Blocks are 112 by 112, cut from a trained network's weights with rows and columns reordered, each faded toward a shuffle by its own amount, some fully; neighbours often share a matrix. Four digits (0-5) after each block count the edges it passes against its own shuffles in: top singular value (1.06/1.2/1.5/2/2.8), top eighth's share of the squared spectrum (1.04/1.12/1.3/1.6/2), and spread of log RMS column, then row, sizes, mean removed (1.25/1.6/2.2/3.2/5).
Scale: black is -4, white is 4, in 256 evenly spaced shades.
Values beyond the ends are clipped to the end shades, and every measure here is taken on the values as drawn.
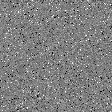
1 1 0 0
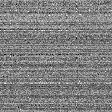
5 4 2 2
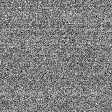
2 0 0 0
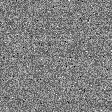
1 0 0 0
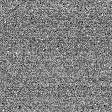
2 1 0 0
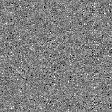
3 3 2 1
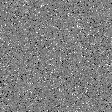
0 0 0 0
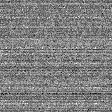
5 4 1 3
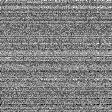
5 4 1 3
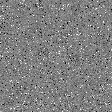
2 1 0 0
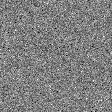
0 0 0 0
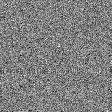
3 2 0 1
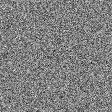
0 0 0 0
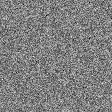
0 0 0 0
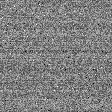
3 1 0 0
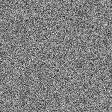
0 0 0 0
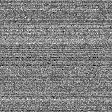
5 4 1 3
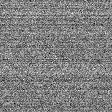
4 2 0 1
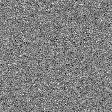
1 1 0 0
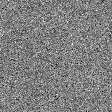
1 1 0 0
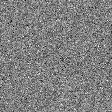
2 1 0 0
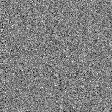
3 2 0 1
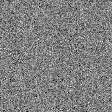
1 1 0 0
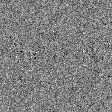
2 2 0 1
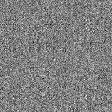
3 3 1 2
